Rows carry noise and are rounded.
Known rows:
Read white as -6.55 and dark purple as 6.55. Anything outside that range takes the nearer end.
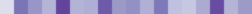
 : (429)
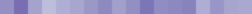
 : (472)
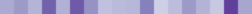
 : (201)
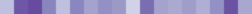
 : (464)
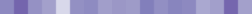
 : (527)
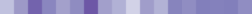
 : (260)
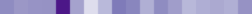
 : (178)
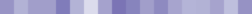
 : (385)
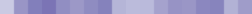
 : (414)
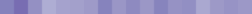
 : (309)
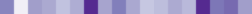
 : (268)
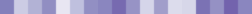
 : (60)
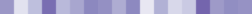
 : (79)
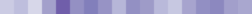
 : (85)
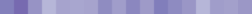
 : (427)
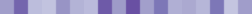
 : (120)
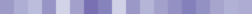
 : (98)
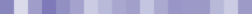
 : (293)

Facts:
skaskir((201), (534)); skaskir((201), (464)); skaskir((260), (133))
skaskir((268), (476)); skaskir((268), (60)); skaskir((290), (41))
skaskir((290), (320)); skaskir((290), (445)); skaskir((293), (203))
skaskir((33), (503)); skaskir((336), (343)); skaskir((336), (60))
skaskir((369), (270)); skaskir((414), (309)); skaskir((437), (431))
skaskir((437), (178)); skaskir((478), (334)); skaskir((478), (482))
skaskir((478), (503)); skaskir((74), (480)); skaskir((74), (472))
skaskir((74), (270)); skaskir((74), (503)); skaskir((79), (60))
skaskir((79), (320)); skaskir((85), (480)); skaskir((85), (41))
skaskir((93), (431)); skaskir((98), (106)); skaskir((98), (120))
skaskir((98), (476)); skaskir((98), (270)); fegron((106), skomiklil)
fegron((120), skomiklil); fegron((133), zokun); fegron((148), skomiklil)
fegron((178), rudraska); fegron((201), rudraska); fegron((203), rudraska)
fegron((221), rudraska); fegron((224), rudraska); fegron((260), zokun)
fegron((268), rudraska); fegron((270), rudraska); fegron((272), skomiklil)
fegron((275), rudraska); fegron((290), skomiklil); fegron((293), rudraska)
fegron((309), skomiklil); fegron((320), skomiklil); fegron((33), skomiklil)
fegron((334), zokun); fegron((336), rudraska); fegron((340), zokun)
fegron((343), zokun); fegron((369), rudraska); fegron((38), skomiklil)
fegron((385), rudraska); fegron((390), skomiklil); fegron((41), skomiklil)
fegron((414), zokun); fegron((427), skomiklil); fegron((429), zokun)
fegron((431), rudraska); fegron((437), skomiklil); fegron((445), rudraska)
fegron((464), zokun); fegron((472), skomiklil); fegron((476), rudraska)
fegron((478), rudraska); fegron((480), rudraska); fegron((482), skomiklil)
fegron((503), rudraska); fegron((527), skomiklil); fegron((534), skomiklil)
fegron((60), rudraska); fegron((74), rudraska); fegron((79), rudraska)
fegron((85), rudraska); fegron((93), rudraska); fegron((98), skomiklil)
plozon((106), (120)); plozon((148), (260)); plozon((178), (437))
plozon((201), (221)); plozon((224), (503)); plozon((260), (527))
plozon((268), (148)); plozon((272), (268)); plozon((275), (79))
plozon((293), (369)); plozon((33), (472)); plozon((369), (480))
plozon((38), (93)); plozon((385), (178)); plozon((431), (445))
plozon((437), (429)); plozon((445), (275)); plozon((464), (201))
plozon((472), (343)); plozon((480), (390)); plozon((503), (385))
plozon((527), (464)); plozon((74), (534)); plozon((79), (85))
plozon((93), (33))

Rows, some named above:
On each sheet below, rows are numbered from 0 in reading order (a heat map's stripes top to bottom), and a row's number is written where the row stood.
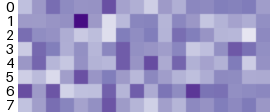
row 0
(260)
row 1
(178)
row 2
(106)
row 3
(343)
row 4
(120)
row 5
(85)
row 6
(272)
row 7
(260)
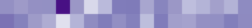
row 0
(178)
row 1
(320)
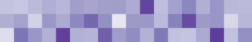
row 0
(270)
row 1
(33)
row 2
(429)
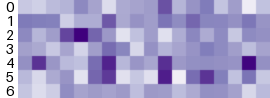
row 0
(503)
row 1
(148)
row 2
(93)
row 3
(98)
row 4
(534)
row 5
(74)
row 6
(369)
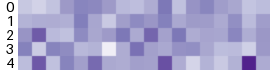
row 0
(478)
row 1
(480)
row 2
(390)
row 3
(224)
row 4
(221)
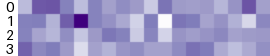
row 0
(464)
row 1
(437)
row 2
(290)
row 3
(38)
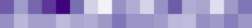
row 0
(431)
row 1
(476)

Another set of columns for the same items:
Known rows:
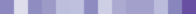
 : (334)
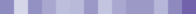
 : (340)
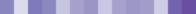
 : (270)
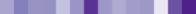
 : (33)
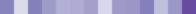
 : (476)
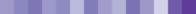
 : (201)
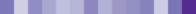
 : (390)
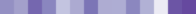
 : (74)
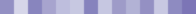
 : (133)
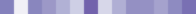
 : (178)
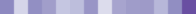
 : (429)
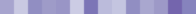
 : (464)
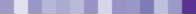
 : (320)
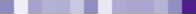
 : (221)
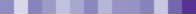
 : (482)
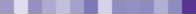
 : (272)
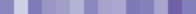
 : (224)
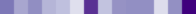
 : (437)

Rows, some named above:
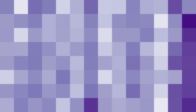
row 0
(503)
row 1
(290)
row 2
(320)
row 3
(369)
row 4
(201)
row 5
(268)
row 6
(201)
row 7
(33)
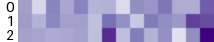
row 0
(60)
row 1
(527)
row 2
(93)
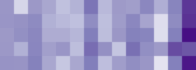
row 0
(38)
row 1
(414)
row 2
(290)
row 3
(527)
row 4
(98)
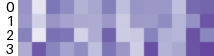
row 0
(480)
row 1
(343)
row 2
(503)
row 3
(260)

